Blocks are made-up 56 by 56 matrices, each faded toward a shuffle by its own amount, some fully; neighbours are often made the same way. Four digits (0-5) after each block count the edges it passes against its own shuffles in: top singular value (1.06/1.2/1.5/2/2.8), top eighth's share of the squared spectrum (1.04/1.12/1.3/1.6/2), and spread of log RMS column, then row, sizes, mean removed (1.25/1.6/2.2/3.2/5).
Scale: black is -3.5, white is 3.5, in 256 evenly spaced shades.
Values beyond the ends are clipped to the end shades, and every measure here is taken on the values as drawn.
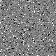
1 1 0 0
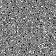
2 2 0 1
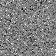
1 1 0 0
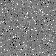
0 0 0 0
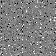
3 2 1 0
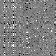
4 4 2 1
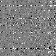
2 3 2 3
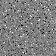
0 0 0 0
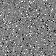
0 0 0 0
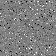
1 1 0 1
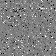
1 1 0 1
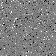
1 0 0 0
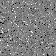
1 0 0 1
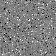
0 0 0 0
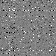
2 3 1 1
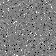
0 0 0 0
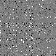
1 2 2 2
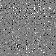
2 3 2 2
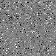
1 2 1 2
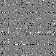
2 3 2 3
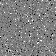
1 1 0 0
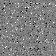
1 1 0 0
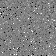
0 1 0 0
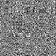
3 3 2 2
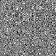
3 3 1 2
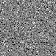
2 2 0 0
